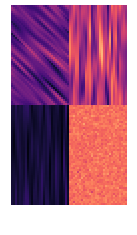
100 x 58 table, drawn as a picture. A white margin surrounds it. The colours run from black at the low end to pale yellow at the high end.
The table splits into 2 rows of 2 panels. Panel 1,1: low, slanting down to the right. Panel 1,2: middling, streaked downward, strong in contrast. Panel 2,1: very low, streaked downward, faint in contrast. Panel 2,2: high, fine-grained, faint in contrast.
